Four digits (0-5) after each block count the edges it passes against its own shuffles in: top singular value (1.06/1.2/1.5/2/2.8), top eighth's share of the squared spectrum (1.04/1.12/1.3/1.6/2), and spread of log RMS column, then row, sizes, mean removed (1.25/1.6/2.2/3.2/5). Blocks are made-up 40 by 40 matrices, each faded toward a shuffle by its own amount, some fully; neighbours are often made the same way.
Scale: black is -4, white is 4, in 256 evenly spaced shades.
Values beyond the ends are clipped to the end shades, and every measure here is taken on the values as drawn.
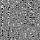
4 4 2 2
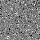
1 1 0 0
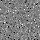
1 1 0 0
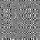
4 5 3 3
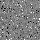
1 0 0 0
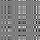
5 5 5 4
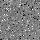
0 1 0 0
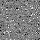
3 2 0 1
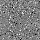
1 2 0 0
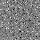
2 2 0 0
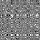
4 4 2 2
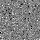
1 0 0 0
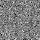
0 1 0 1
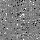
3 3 1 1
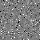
2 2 0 0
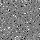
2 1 1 0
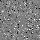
2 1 0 0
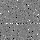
2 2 0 0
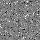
0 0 0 1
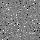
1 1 0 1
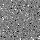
1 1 0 0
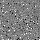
0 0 0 0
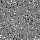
0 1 0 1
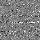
2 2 0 2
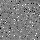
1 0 0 0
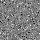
0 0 0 0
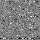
2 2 0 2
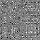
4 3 2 1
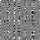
4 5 3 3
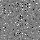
2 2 1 0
